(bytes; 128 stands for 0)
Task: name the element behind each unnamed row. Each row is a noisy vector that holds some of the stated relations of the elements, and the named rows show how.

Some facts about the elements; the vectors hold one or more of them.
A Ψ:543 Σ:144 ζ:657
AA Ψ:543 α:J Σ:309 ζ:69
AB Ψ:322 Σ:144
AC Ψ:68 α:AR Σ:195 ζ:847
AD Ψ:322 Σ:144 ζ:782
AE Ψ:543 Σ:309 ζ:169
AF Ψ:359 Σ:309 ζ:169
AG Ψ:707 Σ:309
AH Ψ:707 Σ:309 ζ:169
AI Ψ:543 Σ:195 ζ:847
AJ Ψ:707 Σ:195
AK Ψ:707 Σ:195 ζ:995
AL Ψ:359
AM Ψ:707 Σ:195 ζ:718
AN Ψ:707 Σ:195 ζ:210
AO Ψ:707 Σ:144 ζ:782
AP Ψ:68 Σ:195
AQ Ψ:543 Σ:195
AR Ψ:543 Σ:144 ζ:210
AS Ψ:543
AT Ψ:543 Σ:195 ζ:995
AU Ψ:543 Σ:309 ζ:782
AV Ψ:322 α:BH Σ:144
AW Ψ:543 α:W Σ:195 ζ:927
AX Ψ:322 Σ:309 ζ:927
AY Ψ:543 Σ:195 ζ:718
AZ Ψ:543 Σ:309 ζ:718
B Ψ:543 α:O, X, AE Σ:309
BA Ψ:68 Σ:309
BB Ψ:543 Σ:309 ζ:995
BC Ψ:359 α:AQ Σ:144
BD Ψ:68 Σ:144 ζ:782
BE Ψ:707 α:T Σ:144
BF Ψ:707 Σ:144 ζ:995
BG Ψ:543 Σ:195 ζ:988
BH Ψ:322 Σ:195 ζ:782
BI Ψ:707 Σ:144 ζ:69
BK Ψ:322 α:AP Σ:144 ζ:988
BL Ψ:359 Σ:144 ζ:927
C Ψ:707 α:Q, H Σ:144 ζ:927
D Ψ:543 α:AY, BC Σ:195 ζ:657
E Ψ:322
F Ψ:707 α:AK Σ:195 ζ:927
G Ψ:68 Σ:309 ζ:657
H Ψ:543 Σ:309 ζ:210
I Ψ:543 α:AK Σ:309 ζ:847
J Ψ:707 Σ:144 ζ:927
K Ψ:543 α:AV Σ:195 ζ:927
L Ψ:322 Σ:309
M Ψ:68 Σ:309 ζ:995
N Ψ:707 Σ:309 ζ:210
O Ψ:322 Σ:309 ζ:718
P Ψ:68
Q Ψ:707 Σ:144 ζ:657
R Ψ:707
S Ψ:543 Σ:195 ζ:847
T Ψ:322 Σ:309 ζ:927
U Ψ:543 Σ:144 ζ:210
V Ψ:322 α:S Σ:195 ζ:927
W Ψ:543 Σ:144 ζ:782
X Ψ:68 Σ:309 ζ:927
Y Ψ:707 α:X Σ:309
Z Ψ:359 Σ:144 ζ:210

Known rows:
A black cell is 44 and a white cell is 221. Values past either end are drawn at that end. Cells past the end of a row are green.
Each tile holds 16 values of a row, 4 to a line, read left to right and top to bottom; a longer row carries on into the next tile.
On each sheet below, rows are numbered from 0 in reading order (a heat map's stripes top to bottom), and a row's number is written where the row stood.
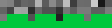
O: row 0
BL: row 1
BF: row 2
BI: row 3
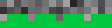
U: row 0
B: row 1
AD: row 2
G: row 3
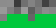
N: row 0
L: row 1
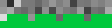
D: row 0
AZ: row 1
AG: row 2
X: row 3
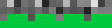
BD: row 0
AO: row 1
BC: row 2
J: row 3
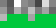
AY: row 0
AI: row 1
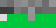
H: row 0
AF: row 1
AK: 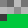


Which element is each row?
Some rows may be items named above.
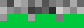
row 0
AL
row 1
U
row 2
AJ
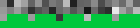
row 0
AS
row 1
U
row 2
BE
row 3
A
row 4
AN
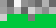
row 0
S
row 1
AJ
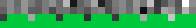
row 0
M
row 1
AU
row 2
BE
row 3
BK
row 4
M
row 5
Q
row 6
AY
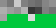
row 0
AP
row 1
H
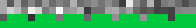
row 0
V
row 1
F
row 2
AM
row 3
X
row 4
BG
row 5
Z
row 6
AX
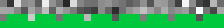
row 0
K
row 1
S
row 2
AW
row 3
AE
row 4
T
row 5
P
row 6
AT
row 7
AC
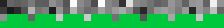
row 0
AR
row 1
I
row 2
AY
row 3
AQ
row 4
K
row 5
T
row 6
AA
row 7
S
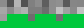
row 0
BH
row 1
BA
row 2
R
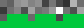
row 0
BB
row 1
AH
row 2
AC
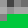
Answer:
E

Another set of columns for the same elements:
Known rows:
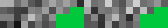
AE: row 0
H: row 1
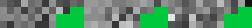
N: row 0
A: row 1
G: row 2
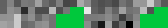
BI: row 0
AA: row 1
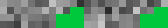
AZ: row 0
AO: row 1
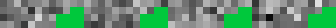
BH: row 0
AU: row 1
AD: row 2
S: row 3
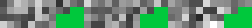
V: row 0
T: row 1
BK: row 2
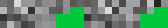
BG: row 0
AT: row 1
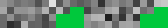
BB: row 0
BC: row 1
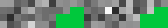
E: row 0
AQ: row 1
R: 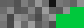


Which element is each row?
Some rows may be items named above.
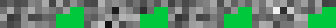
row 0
P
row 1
AM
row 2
P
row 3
D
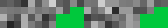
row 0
M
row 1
BG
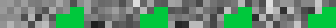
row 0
A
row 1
BB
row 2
L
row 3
AW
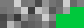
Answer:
AI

